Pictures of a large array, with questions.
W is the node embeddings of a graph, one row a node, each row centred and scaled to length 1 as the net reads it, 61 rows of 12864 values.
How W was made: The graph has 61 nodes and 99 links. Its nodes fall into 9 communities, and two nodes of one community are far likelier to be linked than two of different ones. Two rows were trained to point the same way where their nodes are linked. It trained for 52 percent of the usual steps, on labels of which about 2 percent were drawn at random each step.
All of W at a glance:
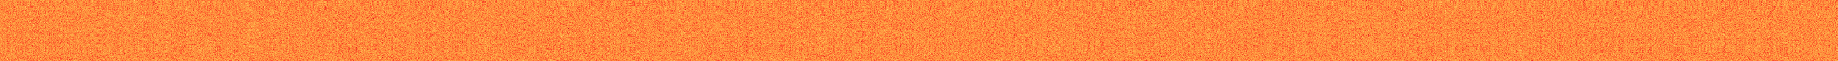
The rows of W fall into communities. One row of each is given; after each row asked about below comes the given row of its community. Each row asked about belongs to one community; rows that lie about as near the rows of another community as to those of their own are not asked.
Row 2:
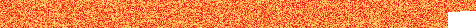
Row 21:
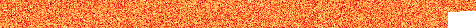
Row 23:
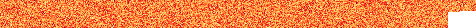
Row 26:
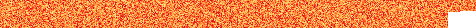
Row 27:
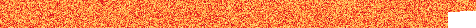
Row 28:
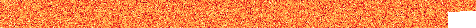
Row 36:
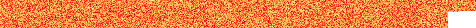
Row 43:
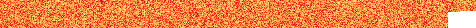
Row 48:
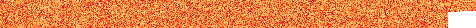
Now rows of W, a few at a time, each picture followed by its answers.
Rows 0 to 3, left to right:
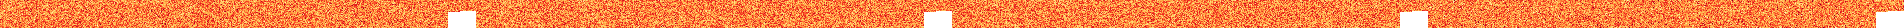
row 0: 26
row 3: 43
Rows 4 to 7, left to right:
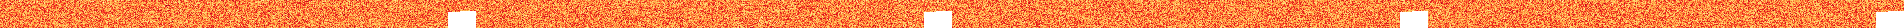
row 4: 2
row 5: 43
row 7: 21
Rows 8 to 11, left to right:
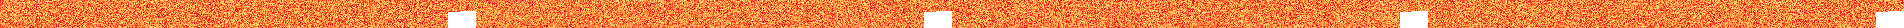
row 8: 26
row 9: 21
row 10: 23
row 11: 27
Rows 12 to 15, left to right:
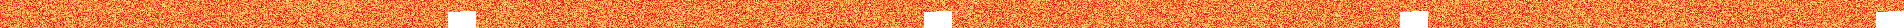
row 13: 28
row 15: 26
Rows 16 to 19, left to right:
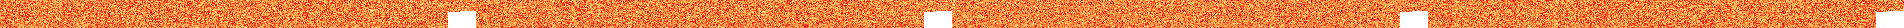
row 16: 48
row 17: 23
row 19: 27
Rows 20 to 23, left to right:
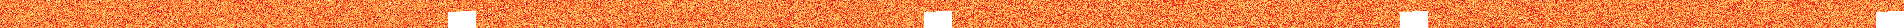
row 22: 36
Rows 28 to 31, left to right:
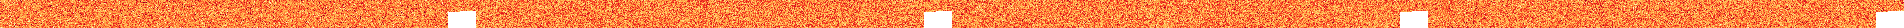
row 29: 36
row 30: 23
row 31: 27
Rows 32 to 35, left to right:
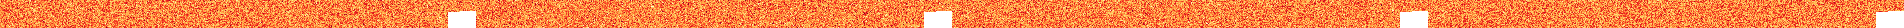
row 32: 23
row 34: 43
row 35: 26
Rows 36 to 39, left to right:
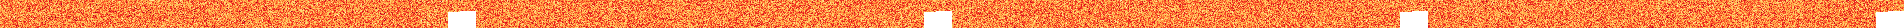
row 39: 27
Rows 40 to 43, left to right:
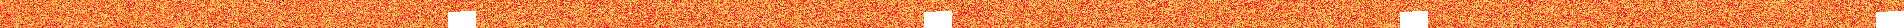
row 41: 21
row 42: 2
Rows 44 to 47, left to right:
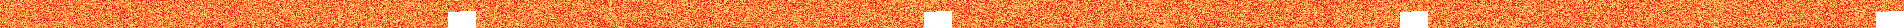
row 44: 48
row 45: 21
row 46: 23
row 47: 36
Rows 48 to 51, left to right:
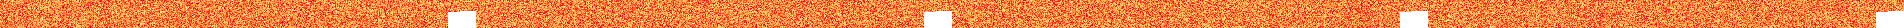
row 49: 36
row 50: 36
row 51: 28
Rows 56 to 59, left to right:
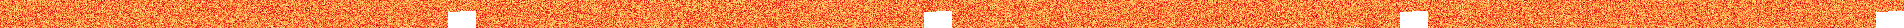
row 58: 2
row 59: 48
